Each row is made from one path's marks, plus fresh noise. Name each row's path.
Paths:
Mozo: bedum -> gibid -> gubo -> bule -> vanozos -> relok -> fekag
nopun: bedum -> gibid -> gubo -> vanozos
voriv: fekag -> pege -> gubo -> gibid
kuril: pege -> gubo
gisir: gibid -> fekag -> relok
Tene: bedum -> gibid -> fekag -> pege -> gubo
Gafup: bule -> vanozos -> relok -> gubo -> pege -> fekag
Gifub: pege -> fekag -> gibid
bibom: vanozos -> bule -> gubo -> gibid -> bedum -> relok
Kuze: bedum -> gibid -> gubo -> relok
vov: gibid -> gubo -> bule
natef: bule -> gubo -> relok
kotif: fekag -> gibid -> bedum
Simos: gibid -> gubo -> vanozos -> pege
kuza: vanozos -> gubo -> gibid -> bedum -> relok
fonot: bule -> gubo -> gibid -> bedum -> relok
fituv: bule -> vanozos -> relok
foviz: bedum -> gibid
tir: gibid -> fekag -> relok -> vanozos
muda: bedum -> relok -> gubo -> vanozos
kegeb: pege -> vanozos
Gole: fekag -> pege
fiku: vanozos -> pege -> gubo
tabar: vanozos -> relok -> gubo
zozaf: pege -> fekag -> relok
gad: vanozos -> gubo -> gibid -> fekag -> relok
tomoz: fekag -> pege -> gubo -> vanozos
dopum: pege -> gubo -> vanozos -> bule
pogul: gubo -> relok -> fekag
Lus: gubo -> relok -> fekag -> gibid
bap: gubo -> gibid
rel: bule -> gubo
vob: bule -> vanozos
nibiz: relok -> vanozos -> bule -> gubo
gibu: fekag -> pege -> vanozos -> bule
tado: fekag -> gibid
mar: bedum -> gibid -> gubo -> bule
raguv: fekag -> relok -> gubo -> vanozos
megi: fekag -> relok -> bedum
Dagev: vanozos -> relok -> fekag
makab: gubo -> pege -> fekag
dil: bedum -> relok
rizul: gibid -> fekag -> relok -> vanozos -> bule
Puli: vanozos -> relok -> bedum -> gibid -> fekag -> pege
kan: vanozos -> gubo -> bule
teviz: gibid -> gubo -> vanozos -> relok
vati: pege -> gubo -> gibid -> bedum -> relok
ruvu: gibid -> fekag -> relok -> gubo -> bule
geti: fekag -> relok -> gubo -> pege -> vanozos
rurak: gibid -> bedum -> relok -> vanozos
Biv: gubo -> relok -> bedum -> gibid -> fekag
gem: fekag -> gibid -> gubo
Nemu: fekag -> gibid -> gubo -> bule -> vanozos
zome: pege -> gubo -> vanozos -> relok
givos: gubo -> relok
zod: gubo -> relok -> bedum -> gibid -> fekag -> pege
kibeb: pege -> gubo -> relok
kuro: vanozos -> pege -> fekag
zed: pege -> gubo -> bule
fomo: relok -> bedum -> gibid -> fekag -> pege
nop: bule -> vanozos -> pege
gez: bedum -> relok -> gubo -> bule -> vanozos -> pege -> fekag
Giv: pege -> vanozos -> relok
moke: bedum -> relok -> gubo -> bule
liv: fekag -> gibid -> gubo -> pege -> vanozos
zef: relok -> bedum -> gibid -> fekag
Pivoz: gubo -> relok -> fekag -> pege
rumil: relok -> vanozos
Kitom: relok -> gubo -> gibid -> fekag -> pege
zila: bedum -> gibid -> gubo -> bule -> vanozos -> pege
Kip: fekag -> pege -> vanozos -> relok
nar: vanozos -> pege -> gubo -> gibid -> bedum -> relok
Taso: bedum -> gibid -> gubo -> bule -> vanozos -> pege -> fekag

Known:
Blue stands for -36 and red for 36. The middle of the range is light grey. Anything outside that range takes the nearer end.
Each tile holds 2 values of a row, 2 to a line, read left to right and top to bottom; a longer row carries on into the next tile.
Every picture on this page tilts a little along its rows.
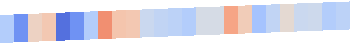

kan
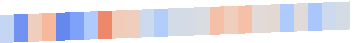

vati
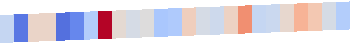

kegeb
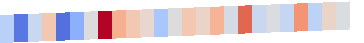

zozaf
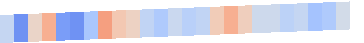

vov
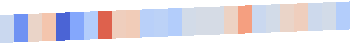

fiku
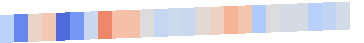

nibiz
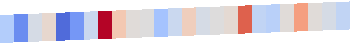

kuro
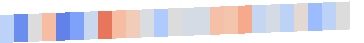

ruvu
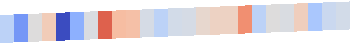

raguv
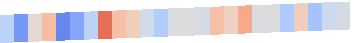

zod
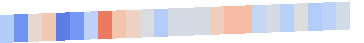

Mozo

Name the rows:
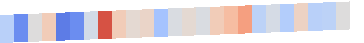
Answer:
rizul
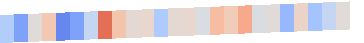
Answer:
zef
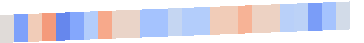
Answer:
bap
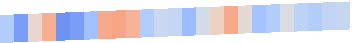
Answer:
rel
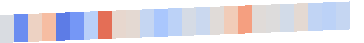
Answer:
Simos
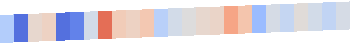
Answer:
fituv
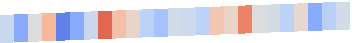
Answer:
gem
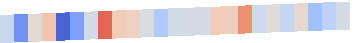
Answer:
gad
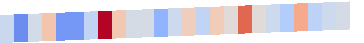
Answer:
Gifub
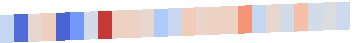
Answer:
Giv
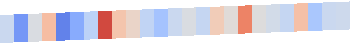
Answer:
voriv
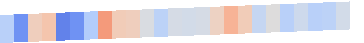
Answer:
bibom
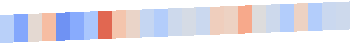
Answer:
Tene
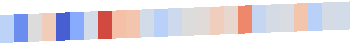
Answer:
geti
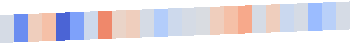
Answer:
teviz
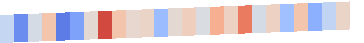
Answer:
gisir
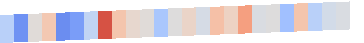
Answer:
fomo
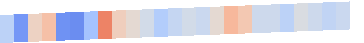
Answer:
zila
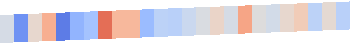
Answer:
kuril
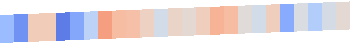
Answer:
dil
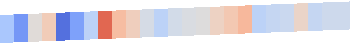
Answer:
gez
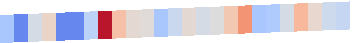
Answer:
gibu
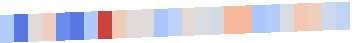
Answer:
nop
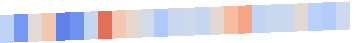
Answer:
Nemu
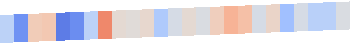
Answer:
rurak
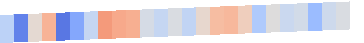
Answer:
natef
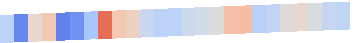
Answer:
dopum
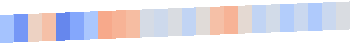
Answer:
moke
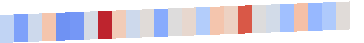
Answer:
tado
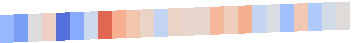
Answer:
megi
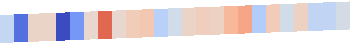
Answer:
rumil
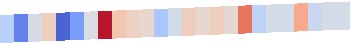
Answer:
Kip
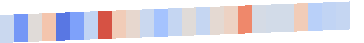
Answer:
liv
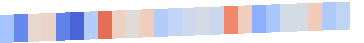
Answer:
vob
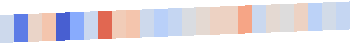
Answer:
zome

